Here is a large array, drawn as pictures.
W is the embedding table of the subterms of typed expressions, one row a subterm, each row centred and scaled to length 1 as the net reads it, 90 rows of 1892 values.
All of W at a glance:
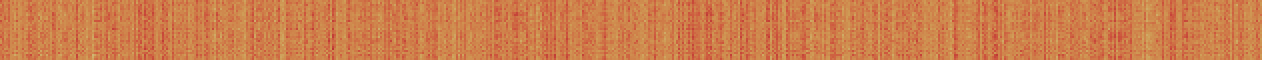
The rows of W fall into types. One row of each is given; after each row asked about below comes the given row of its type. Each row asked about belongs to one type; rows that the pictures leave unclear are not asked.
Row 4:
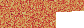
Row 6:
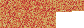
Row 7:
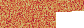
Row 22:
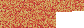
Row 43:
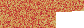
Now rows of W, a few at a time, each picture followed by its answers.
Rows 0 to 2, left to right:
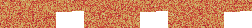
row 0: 7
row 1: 43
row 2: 43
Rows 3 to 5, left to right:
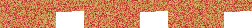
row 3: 43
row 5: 43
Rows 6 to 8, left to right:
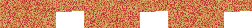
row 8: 6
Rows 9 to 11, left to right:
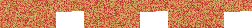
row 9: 6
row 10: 7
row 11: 22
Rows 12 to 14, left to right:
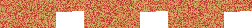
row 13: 6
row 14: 7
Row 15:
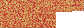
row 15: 22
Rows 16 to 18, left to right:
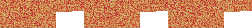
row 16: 7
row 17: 7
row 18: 6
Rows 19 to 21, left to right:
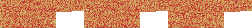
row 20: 22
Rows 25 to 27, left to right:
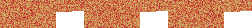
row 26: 43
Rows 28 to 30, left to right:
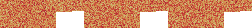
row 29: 43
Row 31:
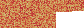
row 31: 7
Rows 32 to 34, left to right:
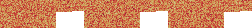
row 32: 43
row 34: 22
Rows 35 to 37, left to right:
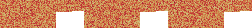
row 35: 7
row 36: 43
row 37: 6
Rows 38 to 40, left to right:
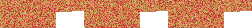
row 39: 22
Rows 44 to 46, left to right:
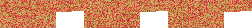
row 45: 22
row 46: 7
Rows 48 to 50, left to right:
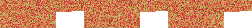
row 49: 6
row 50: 43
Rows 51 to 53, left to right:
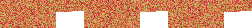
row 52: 6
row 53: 7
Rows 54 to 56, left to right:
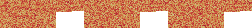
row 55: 43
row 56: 43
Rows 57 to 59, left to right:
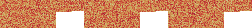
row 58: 7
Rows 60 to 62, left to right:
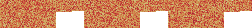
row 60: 6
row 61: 6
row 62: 7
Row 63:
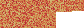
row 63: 6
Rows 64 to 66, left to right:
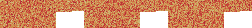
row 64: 6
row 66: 7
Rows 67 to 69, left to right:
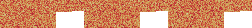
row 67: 43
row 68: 43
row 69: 6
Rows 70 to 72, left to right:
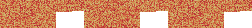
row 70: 7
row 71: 22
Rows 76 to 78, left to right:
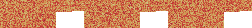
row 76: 22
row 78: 4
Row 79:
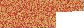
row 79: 43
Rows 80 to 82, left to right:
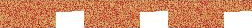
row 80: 43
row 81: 7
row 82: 22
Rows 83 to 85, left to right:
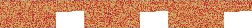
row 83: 7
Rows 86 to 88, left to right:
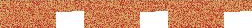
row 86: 22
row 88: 22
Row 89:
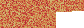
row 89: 6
